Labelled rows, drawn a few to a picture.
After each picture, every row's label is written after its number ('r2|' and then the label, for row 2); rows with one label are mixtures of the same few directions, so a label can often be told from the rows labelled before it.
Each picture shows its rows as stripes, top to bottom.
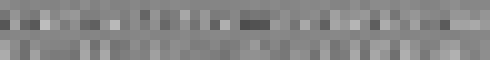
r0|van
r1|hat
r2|hat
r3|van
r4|van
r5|van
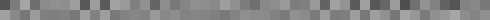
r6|van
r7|van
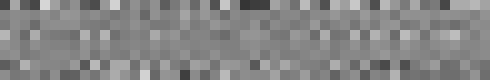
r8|hat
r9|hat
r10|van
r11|van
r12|van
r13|van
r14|van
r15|hat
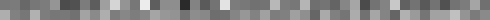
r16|hat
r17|van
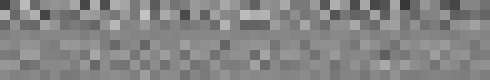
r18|van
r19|hat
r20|hat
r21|van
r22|hat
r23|van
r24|van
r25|hat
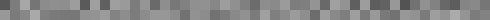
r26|van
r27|van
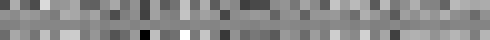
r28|hat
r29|hat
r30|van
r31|hat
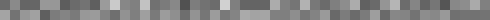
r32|hat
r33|hat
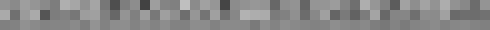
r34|hat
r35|hat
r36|van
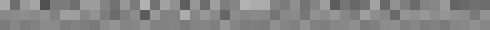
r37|hat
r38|hat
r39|hat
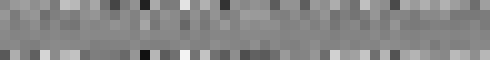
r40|hat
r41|hat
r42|hat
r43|hat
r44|van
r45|hat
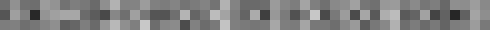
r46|hat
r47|van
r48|hat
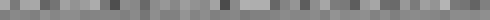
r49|hat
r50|hat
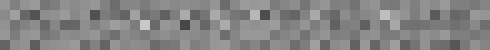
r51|hat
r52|van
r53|hat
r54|hat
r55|van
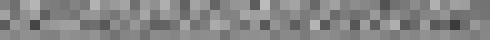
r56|van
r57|hat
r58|van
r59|hat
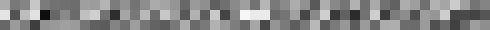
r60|van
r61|hat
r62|van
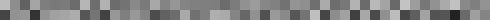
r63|van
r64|van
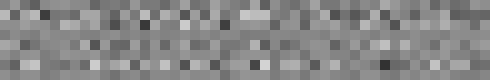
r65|van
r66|hat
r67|hat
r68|hat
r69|van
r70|hat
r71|van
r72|hat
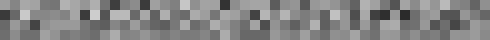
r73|hat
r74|van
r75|van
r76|hat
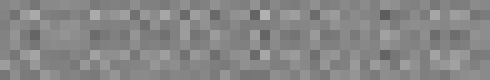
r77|van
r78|van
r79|hat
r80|van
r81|van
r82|van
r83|van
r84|hat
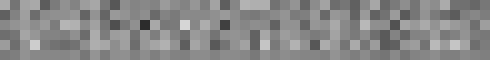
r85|hat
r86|van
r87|hat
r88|van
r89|van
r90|van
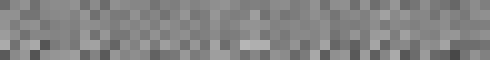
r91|van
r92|van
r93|hat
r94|van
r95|hat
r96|van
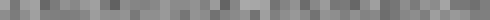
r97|hat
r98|van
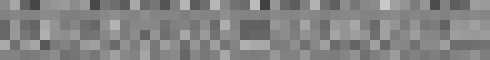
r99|van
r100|hat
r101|hat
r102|hat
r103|hat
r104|hat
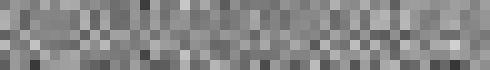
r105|hat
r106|van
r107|van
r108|van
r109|van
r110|hat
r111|van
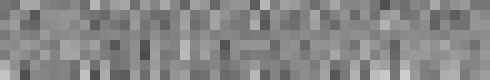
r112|van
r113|van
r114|van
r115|hat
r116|hat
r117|hat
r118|van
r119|van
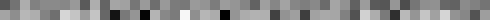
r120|van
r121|hat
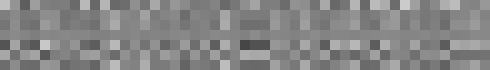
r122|van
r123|hat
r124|hat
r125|van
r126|hat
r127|hat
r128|hat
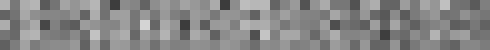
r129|hat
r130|van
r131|hat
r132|van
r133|van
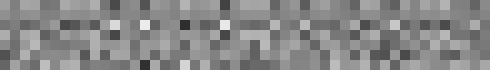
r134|hat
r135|hat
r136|hat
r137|hat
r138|van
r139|van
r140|hat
